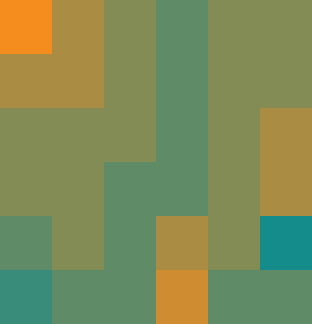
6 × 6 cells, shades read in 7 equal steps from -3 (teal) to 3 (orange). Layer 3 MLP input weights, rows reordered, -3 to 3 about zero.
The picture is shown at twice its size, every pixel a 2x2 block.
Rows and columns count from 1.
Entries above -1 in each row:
5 5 5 4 3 1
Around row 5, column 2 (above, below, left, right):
0 -1 -1 -1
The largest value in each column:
3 1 0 2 0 1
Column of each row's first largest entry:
1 1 6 6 4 4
